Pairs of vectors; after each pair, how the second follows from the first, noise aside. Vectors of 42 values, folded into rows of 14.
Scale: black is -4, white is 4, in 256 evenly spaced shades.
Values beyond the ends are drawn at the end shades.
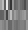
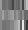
wrapped around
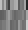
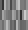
shuffled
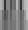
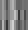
wrapped around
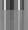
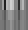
negated
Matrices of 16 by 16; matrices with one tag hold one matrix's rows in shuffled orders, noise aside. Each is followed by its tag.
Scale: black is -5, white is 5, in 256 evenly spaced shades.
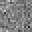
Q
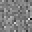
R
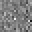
R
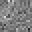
Q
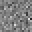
R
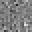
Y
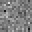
Q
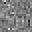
Q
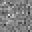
Q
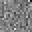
R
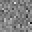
R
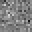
Q
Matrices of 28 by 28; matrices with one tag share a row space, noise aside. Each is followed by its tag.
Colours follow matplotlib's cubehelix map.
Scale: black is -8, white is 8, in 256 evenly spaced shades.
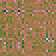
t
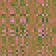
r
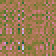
t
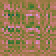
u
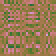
u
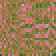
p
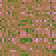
p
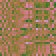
p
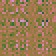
r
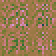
r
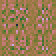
r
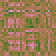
u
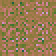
r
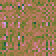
t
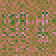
r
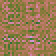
u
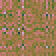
t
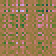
r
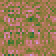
u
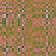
t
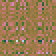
r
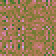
t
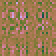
r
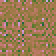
t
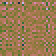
t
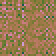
t
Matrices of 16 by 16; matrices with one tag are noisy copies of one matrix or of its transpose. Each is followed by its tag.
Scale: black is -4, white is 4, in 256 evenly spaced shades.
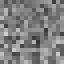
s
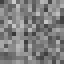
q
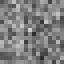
q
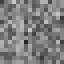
q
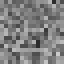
s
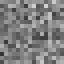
s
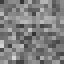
q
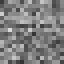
q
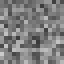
s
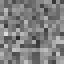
s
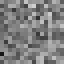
s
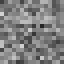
q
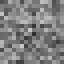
q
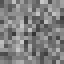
q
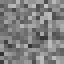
s
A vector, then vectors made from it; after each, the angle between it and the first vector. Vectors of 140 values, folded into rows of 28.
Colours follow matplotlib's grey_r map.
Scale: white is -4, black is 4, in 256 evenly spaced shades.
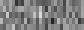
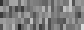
orthogonal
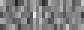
partly aligned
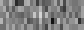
nearly parallel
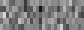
partly opposed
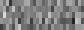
orthogonal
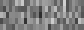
nearly opposite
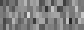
orthogonal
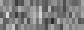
nearly parallel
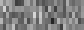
nearly parallel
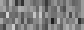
nearly parallel
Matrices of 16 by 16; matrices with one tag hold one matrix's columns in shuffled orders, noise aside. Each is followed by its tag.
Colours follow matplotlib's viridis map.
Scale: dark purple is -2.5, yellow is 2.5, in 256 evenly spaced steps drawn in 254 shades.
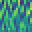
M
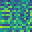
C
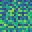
C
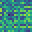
C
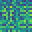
C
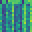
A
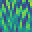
M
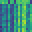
A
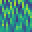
M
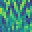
M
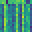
A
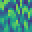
M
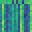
A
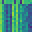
A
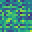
C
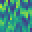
M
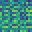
C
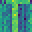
A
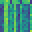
A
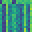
A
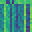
A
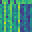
A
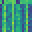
A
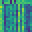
A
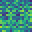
C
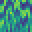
M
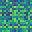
C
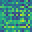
C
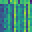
A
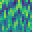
M
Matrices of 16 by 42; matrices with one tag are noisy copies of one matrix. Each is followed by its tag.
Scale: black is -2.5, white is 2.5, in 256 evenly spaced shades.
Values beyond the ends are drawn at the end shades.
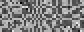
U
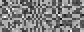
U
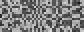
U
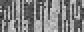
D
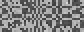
U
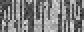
D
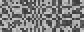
U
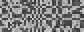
U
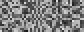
U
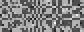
U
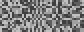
U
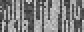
D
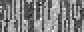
D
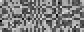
U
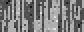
D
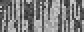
D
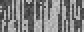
D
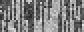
D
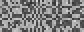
U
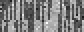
D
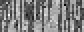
D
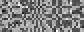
U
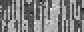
D
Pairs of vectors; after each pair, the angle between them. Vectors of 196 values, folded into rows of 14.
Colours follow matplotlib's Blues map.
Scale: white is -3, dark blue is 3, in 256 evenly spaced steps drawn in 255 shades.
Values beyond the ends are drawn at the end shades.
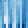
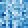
partly aligned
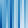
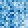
partly aligned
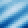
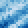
nearly parallel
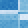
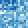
partly aligned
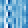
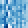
nearly opposite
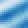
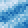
nearly parallel
